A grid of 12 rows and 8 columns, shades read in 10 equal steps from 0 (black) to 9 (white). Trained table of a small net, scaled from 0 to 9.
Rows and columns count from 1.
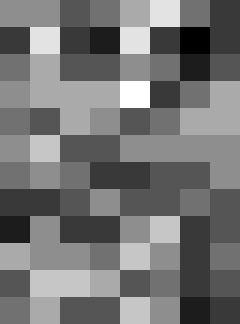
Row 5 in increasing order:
3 3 4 4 5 6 6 6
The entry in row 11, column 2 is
7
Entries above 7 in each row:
1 2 0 1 0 0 0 0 0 0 0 0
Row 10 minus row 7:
2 0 1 2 5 2 -1 -1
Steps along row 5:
down up down down up up same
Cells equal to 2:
16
